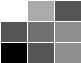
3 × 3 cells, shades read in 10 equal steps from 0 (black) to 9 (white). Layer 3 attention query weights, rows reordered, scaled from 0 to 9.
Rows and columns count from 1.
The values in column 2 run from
3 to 6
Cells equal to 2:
0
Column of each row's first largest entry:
1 3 3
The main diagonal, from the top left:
9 4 5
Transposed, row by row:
9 3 0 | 6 4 3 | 3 5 5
